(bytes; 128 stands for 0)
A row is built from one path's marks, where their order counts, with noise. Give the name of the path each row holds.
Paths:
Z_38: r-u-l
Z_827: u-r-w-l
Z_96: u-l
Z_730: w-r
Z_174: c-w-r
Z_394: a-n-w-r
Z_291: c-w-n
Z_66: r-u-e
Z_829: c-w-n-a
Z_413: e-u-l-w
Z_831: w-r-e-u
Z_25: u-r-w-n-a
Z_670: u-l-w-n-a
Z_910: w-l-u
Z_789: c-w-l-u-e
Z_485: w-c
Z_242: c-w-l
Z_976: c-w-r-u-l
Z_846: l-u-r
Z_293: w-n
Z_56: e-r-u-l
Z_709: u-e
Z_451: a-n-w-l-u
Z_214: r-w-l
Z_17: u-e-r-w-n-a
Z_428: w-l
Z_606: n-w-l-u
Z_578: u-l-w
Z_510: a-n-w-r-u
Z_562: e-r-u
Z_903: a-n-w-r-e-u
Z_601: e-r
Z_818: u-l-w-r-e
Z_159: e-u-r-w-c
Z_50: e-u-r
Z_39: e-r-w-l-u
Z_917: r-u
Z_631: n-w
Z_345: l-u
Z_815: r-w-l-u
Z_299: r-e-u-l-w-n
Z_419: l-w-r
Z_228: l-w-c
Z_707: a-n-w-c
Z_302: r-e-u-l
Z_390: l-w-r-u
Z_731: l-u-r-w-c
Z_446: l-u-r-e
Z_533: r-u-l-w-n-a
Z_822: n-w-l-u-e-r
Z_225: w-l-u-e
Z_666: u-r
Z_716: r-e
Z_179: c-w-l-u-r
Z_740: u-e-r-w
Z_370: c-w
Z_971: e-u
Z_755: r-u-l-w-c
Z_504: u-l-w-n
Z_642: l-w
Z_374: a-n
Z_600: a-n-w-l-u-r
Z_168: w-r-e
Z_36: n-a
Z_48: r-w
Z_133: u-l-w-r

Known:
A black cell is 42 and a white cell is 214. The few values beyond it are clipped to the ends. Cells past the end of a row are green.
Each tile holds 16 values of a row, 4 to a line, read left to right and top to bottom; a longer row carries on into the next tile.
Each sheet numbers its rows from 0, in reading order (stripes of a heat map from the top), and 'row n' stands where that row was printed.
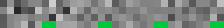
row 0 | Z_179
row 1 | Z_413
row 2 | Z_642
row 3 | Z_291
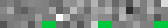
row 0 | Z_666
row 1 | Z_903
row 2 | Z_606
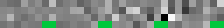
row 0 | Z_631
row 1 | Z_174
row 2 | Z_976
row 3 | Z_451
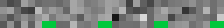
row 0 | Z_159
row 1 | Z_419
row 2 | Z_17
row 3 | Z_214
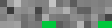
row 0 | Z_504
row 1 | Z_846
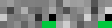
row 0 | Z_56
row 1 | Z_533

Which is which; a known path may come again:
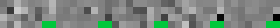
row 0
Z_133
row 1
Z_971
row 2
Z_50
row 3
Z_390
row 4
Z_917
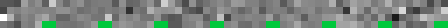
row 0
Z_707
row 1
Z_48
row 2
Z_242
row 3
Z_740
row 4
Z_293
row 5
Z_642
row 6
Z_413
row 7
Z_25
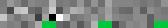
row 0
Z_976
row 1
Z_394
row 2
Z_601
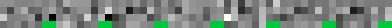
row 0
Z_56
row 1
Z_533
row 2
Z_39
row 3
Z_578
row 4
Z_600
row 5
Z_815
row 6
Z_827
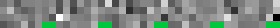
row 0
Z_846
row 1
Z_451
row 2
Z_179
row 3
Z_419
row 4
Z_755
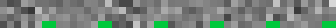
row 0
Z_159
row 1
Z_370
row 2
Z_731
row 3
Z_666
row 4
Z_291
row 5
Z_606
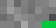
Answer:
Z_345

